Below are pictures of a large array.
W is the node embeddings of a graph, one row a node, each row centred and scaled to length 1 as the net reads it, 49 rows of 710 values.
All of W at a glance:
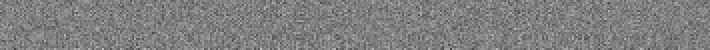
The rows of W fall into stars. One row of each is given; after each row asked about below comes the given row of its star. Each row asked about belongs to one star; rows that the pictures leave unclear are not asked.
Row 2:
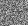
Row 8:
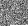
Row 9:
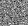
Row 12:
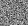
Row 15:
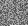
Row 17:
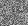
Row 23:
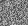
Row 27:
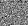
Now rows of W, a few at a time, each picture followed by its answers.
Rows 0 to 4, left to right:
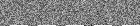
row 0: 12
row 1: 2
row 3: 17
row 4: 23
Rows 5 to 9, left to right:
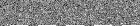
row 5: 17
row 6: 8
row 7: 12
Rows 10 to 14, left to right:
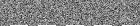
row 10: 15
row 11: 15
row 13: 9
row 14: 15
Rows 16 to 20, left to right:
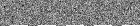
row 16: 12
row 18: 23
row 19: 15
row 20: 12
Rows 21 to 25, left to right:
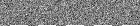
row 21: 9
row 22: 8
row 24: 12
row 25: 27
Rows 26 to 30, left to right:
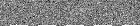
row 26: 9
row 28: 27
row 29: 17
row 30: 12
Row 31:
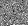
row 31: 17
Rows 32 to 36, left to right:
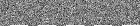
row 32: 2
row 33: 27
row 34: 8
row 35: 8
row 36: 15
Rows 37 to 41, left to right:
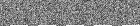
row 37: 8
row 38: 8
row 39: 8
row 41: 23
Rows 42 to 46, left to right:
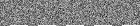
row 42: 27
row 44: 15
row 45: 23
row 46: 12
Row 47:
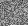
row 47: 27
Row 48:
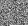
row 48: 15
